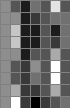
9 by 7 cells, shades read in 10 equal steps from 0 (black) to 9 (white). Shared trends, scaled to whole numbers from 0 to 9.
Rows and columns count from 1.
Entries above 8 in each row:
0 0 0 0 0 1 1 0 1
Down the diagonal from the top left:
5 5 1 1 3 9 3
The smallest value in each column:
5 3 1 0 2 1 3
